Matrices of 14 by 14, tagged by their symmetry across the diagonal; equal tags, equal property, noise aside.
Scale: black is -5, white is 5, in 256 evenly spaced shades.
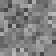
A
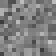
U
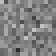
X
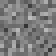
A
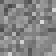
A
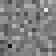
U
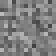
U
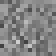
X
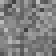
X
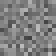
U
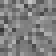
U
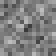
A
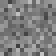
X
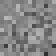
A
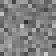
U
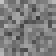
A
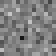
X
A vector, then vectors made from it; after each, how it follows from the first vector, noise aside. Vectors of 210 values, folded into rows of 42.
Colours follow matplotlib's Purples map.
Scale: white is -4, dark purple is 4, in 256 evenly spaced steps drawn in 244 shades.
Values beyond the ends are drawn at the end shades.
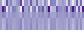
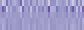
shrunk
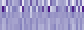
copied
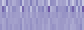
shrunk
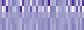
negated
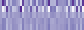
negated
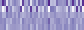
negated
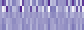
negated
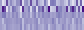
copied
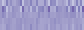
shrunk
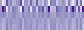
copied
